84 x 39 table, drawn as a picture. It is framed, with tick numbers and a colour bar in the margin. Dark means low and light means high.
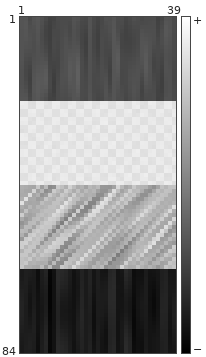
The table splits into 4 rows of 1 panel. Panel 1,1: low, streaked downward, faint in contrast. Panel 2,1: very high, checkered, faint in contrast. Panel 3,1: high, slanting up to the right. Panel 4,1: very low, streaked downward, faint in contrast.
